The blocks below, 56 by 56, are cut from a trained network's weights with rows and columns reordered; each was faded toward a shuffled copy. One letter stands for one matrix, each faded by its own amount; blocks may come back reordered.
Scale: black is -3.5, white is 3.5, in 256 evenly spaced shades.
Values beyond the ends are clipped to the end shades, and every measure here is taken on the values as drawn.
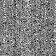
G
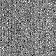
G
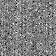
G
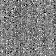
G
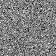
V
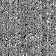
G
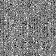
G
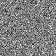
V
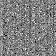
G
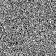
V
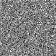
V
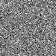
V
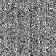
G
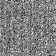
G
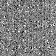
G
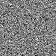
V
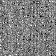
G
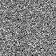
V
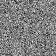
V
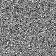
V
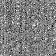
G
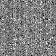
G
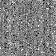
G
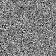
V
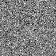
V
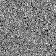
V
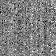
G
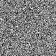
V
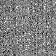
G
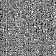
G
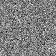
V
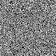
V
